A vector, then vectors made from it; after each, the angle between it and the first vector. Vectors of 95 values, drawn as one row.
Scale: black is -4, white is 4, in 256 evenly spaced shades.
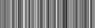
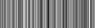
nearly parallel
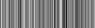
partly aligned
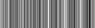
partly opposed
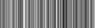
nearly parallel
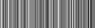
orthogonal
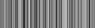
nearly opposite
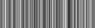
partly opposed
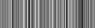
partly aligned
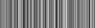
nearly opposite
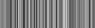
nearly opposite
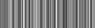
nearly parallel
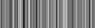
nearly opposite
